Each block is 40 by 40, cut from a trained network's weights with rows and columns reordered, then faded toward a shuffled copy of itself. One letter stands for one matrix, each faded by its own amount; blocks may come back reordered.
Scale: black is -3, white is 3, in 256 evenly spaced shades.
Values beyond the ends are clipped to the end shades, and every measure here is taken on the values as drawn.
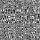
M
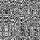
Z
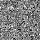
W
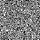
W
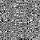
M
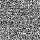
W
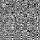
Z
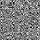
Z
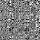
M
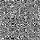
M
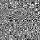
M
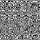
Z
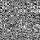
Z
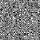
M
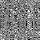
M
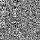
Z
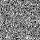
W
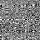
Z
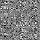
M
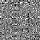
M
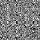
Z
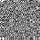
Z
